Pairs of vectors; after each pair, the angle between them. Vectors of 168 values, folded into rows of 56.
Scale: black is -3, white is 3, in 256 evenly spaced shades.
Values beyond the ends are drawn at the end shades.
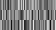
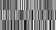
nearly parallel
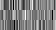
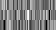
orthogonal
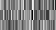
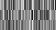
nearly parallel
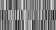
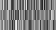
partly opposed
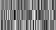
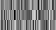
nearly parallel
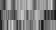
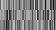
orthogonal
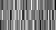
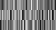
nearly parallel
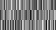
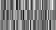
partly opposed
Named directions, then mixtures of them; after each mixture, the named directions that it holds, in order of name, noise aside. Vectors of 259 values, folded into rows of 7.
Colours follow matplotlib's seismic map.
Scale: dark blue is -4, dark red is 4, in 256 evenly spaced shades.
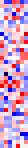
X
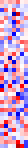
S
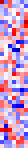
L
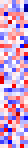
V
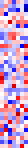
V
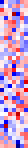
L, S, X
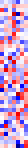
S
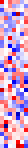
L, S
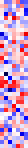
V, X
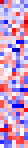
L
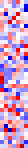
S, V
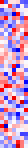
L, S, X
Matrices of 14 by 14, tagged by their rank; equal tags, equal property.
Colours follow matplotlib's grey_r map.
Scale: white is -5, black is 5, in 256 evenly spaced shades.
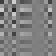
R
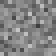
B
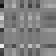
R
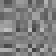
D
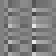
R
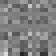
D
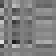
R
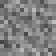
B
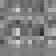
D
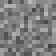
B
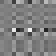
R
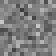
B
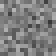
B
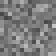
B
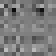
D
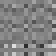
D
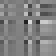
R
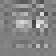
D
